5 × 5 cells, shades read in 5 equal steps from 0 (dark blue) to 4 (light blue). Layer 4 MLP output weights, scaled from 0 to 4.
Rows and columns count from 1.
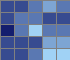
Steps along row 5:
same up up same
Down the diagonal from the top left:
1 2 4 3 4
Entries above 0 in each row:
5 5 4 5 5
